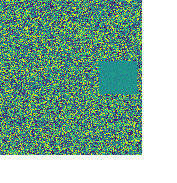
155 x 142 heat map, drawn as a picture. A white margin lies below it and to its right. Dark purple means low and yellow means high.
Calmest part: middle right. Histogram: flat. Average level on the scale: 50%. Odd rows or columns: none. Slope: none. Stripes: none. Odd patch: calmer, in the middle right.
